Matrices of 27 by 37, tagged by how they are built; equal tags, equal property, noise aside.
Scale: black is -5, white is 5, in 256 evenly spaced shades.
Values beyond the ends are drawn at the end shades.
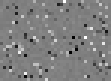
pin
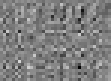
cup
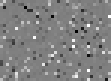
pin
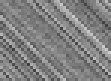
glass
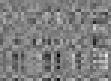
cup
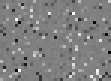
pin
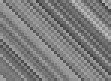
glass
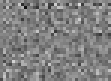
cup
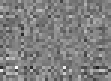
cup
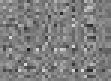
cup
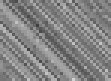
glass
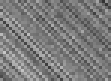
glass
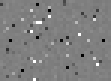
pin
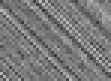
glass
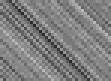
glass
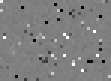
pin
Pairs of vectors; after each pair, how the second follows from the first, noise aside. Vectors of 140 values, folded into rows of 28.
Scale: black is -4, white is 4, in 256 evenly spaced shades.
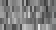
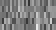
shuffled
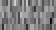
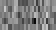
shuffled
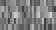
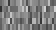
shuffled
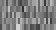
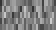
shuffled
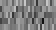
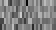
shuffled
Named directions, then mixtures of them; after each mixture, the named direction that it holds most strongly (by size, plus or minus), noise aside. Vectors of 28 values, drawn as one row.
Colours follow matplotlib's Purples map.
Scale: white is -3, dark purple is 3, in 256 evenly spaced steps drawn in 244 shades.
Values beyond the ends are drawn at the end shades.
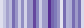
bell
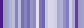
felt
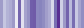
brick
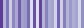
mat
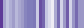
felt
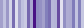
bell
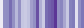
felt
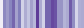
felt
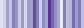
bell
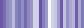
bell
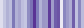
bell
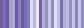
brick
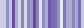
bell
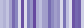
bell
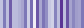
mat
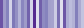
mat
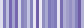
mat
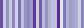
mat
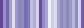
bell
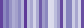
bell
